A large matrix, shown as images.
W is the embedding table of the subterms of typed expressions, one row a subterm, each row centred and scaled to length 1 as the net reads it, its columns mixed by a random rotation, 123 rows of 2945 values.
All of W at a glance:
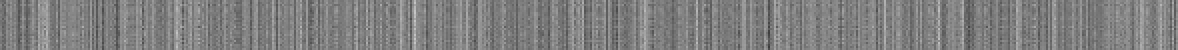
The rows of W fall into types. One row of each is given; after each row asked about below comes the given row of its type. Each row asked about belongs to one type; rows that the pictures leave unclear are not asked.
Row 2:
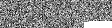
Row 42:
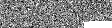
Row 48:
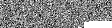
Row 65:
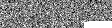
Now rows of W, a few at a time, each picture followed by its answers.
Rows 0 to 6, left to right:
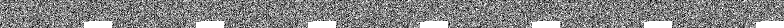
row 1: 2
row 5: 65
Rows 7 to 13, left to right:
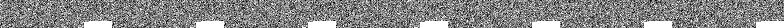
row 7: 42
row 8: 42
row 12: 65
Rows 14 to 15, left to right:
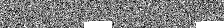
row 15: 42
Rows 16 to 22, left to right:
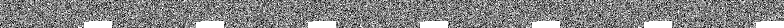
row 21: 48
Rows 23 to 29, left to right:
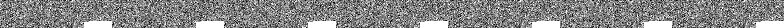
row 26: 42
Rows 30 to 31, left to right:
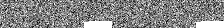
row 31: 42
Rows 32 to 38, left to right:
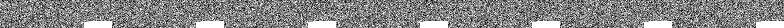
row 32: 2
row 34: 42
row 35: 65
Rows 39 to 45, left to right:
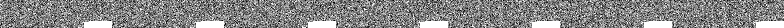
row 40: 42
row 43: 2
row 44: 2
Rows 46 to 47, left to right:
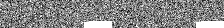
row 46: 2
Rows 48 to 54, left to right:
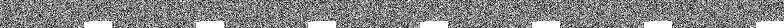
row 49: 2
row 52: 42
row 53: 42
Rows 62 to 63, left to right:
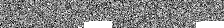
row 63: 2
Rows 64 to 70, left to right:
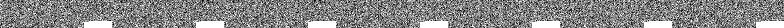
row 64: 42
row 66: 65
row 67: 2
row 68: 2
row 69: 65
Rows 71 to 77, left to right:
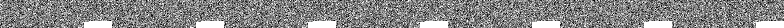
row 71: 42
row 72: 48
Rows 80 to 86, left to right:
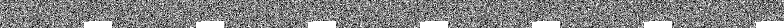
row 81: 48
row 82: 2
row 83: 48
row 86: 42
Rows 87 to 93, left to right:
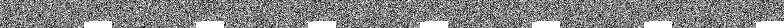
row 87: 48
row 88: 42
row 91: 2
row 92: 48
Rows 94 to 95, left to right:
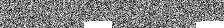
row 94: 65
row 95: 42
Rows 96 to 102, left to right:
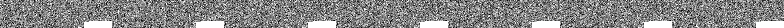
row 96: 48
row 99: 42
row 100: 2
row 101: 42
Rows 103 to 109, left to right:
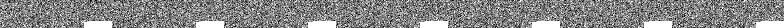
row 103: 65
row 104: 2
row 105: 42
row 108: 48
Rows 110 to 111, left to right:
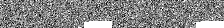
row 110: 48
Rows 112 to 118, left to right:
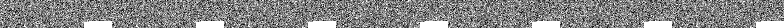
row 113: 65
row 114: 48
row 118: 48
